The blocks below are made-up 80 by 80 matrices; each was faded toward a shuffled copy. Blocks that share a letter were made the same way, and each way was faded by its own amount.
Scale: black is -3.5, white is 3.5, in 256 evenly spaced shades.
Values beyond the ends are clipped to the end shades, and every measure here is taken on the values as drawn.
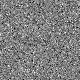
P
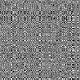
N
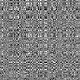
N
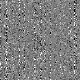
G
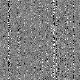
G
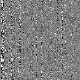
G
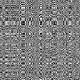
N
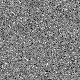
P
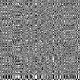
N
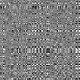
N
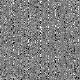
G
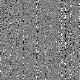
G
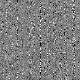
G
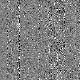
G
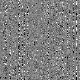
G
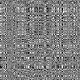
N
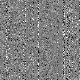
G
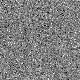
P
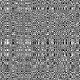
N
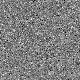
P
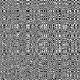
N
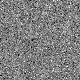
P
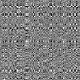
N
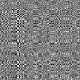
N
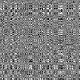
N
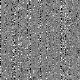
G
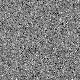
P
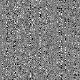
G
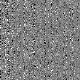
G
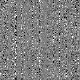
G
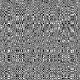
N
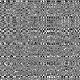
N
